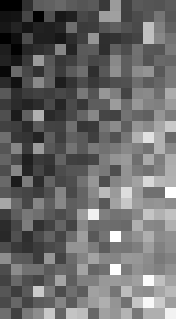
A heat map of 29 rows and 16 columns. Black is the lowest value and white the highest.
Mirror symmetry: none. Stripes: none. Ninth with the lowest average: top left. Slope: up to the bottom right.
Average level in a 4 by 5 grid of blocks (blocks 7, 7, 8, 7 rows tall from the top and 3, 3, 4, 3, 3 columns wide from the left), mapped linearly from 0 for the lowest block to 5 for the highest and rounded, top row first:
0 1 2 2 3 | 1 2 2 3 4 | 2 2 3 4 5 | 2 3 4 4 5
